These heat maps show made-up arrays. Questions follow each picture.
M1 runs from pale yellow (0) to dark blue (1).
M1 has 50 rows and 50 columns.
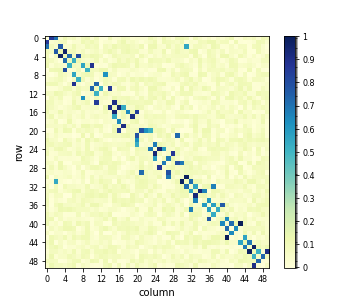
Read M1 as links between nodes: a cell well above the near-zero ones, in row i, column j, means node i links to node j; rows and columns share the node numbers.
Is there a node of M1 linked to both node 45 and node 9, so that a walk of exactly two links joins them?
no
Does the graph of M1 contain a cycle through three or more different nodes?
yes
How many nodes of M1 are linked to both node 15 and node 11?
1
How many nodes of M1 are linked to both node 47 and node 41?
0
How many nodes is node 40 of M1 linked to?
3
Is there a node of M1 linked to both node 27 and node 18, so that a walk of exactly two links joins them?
no
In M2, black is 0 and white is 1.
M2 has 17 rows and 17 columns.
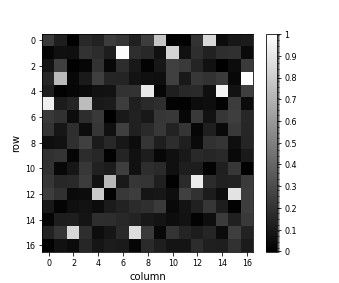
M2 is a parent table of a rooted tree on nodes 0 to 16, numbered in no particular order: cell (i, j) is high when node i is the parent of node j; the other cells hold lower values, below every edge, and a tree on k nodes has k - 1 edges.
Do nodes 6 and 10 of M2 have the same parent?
yes
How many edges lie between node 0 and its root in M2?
2
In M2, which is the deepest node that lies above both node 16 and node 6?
3
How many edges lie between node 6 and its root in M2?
4
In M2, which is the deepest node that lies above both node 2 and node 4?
12
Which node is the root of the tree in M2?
11
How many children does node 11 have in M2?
2
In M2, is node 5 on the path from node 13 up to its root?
yes
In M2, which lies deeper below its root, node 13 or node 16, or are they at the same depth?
the same depth
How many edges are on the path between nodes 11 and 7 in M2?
3
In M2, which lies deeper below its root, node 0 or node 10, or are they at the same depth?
node 10
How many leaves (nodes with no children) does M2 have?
9
